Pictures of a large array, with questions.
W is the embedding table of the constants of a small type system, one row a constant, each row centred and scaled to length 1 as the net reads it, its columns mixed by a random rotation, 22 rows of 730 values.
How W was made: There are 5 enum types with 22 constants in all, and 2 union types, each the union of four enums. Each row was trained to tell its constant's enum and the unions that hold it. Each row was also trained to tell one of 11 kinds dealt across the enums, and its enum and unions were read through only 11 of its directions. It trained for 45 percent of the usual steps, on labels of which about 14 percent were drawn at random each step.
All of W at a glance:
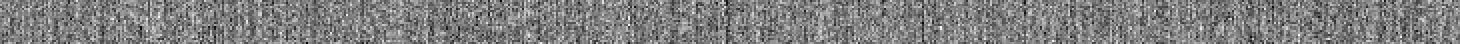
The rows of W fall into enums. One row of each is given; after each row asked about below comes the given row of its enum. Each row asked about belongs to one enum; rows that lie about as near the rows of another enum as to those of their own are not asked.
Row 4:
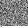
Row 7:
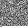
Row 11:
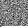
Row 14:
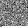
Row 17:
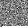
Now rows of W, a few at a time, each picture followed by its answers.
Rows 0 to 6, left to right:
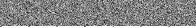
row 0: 7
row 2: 4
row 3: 11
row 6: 7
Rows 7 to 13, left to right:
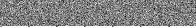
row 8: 11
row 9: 11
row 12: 11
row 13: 14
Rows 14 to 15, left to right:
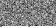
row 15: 17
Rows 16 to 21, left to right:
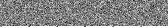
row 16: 17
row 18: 7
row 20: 17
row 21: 4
